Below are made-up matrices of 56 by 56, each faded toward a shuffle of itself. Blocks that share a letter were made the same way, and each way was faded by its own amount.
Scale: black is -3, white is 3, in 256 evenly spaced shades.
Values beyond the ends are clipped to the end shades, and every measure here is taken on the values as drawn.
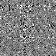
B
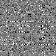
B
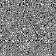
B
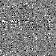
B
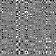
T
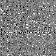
B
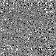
B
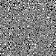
B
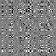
T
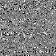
B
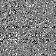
B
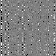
T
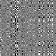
T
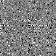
B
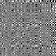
T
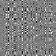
T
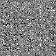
B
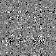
B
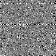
B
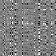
T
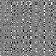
T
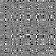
T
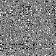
B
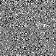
B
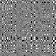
T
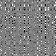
T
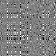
T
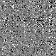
B
